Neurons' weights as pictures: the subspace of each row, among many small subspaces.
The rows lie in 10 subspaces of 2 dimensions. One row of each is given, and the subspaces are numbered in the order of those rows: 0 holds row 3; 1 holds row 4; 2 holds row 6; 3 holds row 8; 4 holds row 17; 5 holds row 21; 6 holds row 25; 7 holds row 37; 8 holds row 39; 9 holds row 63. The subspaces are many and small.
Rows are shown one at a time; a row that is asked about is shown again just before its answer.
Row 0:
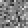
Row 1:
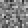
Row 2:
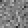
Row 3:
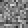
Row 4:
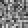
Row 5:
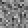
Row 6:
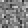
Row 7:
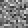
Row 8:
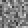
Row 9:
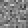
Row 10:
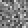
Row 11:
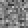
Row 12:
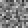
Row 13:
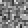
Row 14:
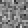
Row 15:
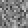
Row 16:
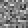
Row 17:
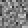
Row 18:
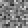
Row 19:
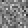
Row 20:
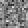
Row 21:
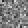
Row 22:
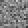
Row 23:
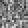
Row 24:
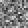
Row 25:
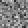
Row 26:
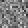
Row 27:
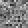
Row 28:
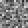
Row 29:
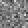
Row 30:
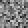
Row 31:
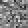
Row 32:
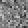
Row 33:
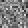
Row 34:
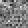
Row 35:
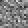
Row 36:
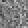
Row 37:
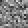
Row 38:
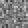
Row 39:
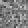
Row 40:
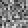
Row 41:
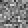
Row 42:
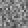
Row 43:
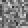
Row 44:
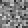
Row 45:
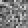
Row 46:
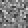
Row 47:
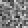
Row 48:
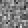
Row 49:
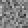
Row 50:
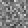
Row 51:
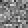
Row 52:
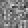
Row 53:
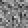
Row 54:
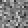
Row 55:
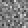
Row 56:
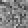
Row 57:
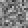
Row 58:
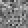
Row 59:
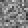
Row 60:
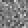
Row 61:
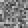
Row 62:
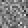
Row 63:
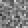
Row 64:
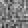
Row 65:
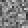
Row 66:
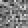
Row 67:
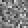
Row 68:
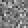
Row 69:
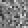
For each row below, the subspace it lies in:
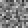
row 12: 6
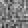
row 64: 1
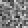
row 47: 9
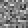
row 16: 8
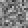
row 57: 4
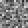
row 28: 6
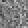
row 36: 9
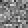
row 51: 0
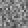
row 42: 1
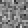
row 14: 5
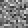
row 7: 7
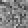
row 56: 8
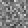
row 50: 2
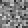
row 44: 9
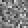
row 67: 5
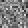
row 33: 2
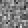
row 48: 5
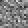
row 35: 7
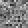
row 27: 0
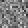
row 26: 2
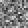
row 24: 4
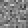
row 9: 8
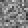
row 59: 4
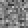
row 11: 3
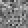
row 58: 0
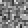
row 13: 5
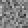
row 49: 4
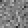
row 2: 3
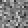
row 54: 3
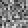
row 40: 1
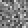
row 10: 6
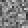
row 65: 4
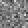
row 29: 6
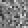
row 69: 9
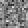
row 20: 3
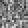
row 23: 1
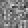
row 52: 5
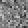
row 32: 9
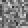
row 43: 3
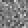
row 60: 6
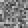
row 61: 0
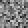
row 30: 4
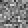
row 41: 0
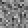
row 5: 7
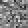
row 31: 8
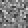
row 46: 7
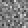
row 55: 6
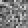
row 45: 8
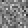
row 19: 2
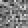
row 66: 8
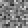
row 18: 9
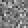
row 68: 5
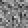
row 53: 7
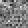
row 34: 0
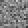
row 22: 7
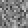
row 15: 1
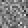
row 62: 2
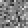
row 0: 3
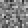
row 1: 2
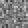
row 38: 1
